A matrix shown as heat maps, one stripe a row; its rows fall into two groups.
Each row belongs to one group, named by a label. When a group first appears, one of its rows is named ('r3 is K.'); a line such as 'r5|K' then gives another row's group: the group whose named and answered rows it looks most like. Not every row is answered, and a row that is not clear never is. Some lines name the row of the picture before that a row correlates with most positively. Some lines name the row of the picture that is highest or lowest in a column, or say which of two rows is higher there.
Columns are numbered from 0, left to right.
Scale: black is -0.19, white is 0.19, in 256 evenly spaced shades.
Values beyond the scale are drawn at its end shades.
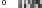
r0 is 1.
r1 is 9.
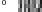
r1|9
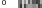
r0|1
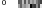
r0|9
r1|1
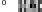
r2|9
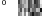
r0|1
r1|1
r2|9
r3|1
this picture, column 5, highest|3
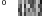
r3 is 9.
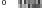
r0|9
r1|1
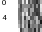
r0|1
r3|1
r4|9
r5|9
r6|9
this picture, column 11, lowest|5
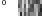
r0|1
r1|9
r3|9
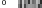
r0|9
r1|9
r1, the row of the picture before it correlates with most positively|3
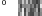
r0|1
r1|1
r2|9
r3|9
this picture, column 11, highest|1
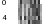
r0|1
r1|1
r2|1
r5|1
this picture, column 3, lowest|4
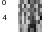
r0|1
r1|9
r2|1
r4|9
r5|1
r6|1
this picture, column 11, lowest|4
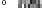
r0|1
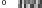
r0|9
